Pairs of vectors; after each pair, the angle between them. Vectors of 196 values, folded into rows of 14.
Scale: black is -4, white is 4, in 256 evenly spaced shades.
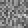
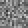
nearly parallel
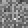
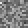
orthogonal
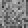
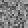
orthogonal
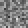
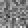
nearly parallel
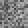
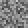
orthogonal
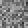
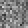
partly aligned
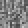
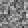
partly opposed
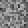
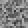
orthogonal
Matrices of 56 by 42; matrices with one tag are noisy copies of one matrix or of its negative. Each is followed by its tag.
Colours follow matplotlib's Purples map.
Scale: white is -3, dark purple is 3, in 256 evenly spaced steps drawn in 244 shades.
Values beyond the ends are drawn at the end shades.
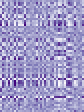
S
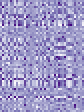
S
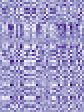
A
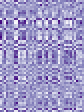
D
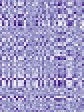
S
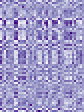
D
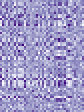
S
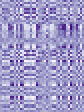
A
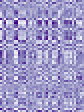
D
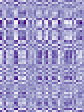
D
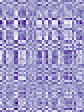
D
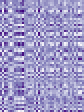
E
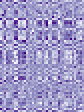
D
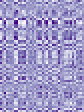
D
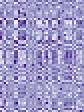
D
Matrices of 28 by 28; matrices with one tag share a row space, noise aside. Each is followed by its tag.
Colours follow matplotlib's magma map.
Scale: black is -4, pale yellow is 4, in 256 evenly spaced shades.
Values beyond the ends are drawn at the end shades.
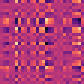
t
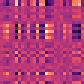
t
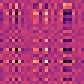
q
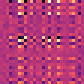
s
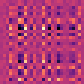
s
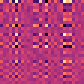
q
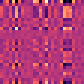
q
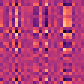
q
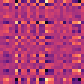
t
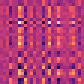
s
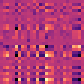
t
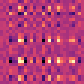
s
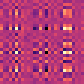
q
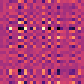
s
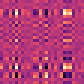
q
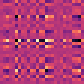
t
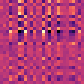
s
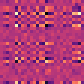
t
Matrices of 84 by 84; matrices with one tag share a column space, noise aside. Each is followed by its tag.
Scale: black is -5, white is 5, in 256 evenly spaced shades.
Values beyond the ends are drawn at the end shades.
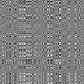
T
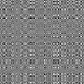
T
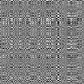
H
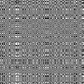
T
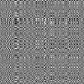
H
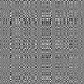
H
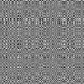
H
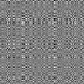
H
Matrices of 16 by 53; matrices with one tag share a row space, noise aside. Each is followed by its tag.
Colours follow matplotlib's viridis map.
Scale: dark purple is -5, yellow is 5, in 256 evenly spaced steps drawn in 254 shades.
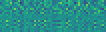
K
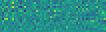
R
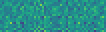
K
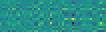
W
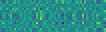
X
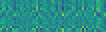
X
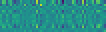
X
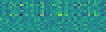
K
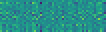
X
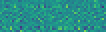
K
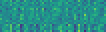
K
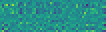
R
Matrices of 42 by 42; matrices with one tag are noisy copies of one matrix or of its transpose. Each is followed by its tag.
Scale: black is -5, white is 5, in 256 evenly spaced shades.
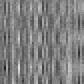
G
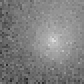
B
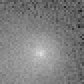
B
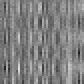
G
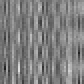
G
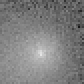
B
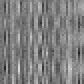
G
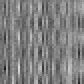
G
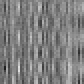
G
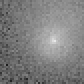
B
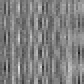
G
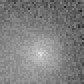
B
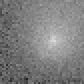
B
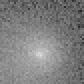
B
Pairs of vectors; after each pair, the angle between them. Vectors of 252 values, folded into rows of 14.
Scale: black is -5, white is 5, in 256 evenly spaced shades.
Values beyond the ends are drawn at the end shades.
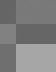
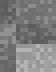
nearly parallel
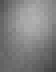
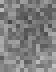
partly opposed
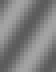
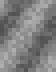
nearly opposite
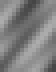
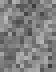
partly aligned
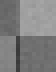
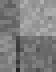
nearly parallel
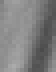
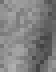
nearly parallel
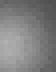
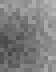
nearly opposite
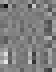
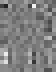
nearly parallel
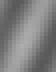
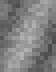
nearly parallel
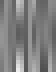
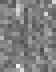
partly aligned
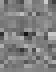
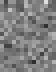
partly aligned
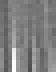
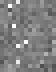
orthogonal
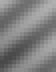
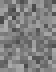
orthogonal
